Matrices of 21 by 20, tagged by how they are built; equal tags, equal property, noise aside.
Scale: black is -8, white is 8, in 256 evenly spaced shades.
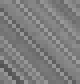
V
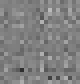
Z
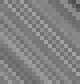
V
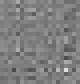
Z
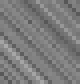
V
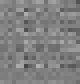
Z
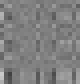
Z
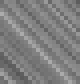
V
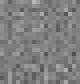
Z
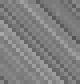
V
